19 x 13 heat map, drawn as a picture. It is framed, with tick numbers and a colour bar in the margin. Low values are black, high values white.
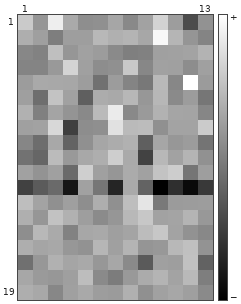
The values are skewed, with a long tail toward low values. There is no overall slope. Row 12 stands out from the rest.
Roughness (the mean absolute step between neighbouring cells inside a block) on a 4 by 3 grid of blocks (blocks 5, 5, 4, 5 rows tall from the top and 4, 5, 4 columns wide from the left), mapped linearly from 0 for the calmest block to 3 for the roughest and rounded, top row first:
1 0 1 / 2 1 0 / 2 2 3 / 0 0 0
